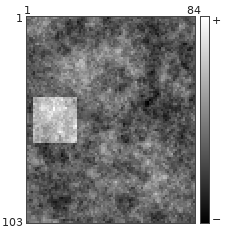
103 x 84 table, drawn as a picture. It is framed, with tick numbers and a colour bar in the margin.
The ninth with the highest average is the middle left. There are no regular stripes. An odd patch, higher than its surroundings, sits in the middle left.
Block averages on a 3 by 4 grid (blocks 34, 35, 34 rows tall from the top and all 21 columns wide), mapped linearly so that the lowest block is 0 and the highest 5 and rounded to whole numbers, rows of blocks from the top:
2 2 1 0 / 5 3 1 0 / 0 1 2 2
